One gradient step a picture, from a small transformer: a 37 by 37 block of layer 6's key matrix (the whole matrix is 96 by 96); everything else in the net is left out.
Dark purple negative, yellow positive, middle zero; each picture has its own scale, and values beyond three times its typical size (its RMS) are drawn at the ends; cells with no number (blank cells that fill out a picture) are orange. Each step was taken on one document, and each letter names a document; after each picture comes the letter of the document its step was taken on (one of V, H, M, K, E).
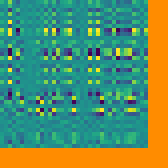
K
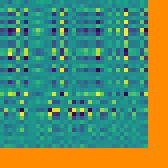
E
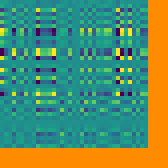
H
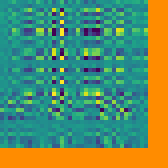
E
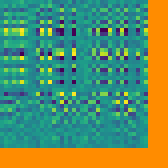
K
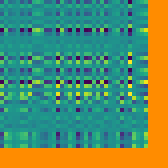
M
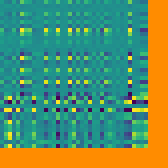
M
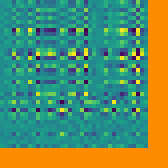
K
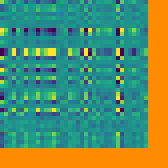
H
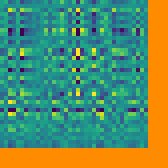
E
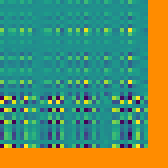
M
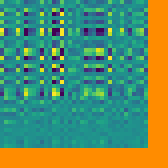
E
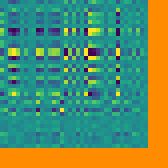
H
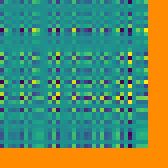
M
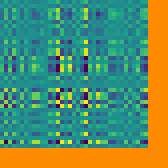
E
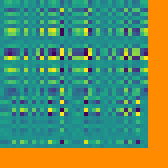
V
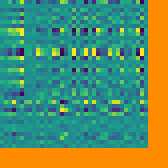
K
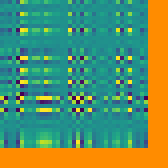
M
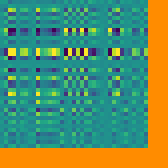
H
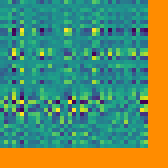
K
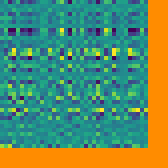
E
